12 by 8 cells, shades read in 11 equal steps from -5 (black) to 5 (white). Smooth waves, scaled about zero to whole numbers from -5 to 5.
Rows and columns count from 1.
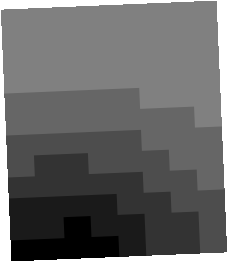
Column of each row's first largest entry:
1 1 1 1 6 8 6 7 8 7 8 8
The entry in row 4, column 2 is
0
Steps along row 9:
same same same same up same up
